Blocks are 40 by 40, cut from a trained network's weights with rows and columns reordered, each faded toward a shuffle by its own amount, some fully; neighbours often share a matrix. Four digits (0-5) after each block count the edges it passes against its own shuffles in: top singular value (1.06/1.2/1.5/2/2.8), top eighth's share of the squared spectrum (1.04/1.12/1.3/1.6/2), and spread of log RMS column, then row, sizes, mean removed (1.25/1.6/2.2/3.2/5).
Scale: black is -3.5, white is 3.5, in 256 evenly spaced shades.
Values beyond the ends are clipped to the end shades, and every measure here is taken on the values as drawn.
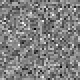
2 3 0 0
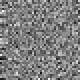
3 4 2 1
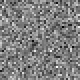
0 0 0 0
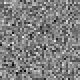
2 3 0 0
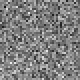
1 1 0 0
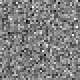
0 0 0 0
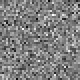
0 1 0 0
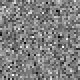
0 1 0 0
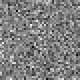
2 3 1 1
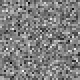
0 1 0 0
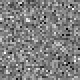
0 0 1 0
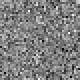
1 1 0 0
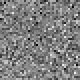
0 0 0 0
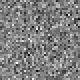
1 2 1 0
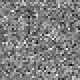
0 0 0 0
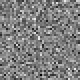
1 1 0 0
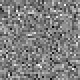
1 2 0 0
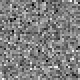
0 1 0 0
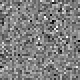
1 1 1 0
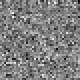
2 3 0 1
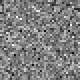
1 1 0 0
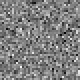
1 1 0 0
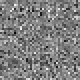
2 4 2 1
